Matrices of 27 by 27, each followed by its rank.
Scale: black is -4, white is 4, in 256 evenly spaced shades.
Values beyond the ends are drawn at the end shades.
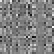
three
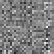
five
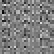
three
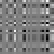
one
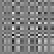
one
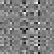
three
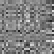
three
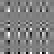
one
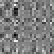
three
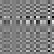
one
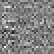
five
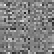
five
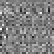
five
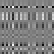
one
